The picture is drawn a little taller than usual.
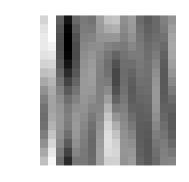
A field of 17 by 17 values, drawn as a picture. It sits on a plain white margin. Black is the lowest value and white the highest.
Streaks run downward. Values change most from cell to cell in the top left. Overall the values sit about 50% of the way up the scale.
